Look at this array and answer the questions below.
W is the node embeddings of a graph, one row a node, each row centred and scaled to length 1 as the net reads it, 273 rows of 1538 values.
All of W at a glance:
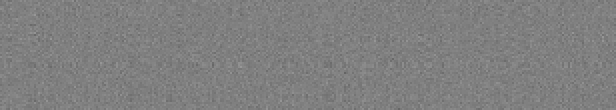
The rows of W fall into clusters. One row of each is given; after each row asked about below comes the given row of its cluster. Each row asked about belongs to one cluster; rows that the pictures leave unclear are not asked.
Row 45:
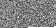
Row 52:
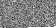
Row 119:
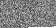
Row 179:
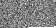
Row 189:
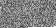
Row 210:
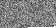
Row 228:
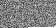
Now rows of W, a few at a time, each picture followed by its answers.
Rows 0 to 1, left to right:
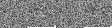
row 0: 210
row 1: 210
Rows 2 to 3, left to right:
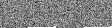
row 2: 52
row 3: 119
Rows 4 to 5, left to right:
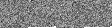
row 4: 119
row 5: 45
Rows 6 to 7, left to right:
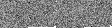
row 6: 45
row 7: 189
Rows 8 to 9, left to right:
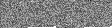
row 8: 210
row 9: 228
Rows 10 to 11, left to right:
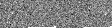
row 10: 179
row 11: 119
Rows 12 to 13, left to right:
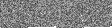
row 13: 45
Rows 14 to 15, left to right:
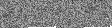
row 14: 228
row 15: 210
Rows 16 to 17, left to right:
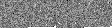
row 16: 52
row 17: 189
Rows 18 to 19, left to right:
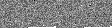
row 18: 228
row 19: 189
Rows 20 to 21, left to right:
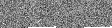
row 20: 189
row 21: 189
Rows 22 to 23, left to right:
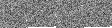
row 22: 45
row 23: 189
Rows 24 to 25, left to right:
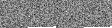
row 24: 52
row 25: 210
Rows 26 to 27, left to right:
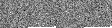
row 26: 179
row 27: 210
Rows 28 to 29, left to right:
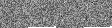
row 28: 189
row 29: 52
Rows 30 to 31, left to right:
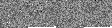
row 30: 179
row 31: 210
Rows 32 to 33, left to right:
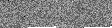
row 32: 119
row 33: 45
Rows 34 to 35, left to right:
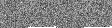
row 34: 189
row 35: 189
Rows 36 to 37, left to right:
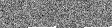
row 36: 189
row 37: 119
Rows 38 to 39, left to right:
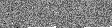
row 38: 119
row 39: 189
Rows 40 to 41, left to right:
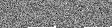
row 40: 210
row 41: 179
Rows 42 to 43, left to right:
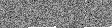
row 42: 228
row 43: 119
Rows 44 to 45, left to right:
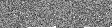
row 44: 119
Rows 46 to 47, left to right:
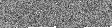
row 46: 45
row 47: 210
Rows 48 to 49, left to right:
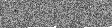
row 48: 52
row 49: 119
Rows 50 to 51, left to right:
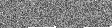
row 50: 189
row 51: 210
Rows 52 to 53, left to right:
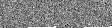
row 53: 119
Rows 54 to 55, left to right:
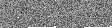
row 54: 45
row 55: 189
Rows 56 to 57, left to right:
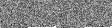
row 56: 119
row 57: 228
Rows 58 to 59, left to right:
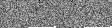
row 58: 210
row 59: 179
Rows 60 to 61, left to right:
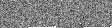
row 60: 228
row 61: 52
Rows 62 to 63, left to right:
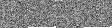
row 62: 45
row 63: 52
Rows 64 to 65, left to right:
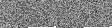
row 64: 45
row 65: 52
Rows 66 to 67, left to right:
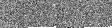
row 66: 45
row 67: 179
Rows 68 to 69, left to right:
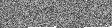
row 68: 179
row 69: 119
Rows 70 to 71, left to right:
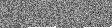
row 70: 119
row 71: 52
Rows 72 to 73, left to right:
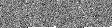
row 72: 189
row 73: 189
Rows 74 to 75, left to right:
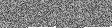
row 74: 45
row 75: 210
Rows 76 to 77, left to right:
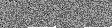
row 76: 45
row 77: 228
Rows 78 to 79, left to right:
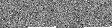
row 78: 179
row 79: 119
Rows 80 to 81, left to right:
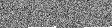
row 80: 179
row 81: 119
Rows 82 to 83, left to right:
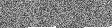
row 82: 189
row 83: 119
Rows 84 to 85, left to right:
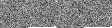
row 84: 189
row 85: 45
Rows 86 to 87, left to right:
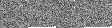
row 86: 228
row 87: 228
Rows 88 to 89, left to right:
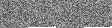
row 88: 228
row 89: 45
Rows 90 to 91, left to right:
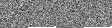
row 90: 179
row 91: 52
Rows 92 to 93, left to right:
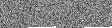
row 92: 119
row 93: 45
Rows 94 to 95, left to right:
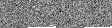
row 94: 119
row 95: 210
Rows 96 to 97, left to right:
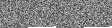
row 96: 119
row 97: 179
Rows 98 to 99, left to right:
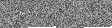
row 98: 119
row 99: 210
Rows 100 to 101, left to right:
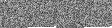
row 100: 52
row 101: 119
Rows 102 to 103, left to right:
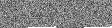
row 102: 189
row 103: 119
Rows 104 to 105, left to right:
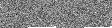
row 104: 119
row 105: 45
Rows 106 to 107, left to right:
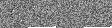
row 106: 119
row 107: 52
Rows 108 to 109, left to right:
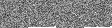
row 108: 228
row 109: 45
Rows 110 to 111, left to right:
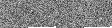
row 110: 45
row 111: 189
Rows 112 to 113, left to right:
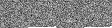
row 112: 228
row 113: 228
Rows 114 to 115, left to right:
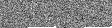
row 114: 52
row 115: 228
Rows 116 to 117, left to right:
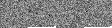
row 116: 210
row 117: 119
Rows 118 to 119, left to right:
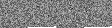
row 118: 52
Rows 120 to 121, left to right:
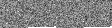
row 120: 45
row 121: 52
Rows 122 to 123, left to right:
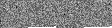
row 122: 210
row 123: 119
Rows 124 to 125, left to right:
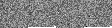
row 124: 179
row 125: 189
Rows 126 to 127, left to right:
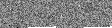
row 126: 119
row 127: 210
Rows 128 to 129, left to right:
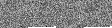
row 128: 189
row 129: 210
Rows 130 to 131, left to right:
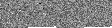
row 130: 179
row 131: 228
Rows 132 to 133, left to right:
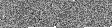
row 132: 45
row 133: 228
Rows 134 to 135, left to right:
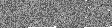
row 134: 189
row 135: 119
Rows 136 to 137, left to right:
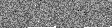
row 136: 52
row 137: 179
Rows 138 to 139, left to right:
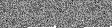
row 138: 210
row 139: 210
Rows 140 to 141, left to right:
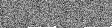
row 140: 52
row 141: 228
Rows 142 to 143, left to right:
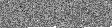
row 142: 52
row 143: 45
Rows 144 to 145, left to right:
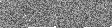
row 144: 45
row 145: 52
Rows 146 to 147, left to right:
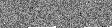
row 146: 119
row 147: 189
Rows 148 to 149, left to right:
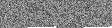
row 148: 210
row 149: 119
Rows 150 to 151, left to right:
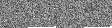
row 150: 52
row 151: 210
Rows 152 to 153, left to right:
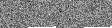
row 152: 119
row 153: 210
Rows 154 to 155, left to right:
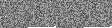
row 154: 52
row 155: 52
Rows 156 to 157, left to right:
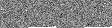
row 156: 228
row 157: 228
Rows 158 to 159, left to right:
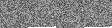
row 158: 119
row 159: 228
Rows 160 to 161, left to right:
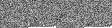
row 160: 228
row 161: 228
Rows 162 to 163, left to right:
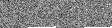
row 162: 119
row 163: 228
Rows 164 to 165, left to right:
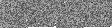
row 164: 45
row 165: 52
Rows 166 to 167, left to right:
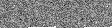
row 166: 228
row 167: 228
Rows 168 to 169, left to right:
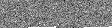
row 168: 228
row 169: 119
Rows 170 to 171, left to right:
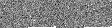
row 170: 189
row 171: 179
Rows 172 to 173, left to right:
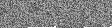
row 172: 210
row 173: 52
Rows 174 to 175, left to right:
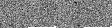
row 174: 189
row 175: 45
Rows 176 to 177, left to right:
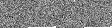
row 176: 119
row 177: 228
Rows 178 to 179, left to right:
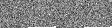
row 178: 119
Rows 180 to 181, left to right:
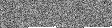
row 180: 228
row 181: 45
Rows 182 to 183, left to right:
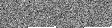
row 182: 179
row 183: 228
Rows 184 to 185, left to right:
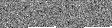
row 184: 179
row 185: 210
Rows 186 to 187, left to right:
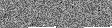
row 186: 228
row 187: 210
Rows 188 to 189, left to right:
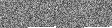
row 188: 52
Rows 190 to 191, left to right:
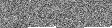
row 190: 119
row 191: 228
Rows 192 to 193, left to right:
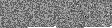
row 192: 52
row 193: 52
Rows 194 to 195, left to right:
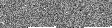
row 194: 189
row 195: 179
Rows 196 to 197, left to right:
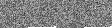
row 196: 189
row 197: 119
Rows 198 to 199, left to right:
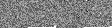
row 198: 210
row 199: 119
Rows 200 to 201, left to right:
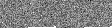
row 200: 189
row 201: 228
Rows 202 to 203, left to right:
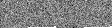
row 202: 210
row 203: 119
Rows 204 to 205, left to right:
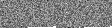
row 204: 52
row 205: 179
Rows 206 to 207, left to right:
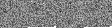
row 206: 210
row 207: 210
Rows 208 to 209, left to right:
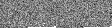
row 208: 179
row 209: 52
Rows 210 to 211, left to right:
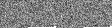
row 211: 210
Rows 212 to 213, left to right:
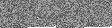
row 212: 119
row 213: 228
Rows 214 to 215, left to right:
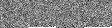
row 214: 228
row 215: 228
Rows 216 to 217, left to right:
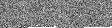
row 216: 210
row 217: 45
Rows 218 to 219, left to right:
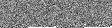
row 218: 45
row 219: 228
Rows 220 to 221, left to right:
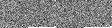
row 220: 45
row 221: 119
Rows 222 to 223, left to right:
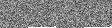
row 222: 45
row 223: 52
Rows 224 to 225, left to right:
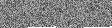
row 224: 189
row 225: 210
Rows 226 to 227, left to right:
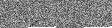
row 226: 228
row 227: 119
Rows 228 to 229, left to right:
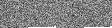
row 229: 45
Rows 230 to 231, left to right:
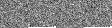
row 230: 228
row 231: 210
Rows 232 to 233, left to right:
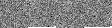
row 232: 189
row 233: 45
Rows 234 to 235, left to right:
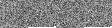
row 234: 45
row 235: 228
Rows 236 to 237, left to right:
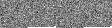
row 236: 52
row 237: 52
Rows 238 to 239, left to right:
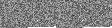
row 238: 52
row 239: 45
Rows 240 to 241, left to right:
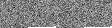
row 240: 119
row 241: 228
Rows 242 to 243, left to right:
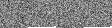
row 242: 119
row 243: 52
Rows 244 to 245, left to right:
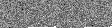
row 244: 45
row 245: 228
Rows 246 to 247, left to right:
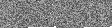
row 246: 45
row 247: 52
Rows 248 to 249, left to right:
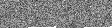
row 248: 228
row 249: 119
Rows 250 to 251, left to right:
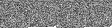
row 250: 228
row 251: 228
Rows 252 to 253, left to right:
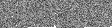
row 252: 210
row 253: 228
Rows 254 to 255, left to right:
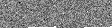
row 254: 45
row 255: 119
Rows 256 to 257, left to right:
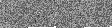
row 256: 45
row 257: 189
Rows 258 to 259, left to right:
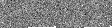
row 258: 189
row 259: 179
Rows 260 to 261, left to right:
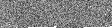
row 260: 45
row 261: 119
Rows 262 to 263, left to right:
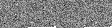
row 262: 210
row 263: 228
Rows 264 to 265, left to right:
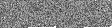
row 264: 210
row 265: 210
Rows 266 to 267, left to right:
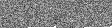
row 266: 52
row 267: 228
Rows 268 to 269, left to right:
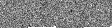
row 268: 189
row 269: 52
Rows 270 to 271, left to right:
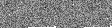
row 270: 189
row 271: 210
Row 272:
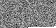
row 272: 228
